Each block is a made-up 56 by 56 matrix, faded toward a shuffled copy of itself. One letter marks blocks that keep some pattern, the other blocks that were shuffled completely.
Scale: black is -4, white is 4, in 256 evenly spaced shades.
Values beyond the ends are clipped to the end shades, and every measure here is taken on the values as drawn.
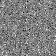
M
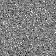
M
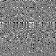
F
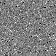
M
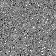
M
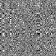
F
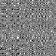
F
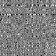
F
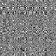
F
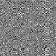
F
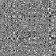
F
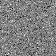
M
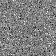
M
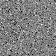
M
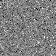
M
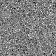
M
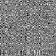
F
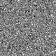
M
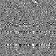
F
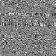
F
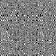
F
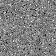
M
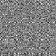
F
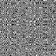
F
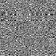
F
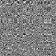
F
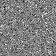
M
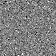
M
